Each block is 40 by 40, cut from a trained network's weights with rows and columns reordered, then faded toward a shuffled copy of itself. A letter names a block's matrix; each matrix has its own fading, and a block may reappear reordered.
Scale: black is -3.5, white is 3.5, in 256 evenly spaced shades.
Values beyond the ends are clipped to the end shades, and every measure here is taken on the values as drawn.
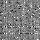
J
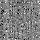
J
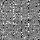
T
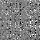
T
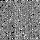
J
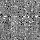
J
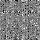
J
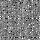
J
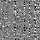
T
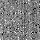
J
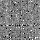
J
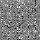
T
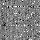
J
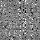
T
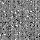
J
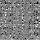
T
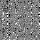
T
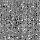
J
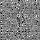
T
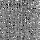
J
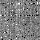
J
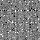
J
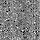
J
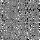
T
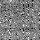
T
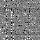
T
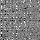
T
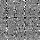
T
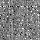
J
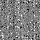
J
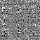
T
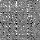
T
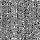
J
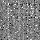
J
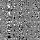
T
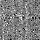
J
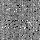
J
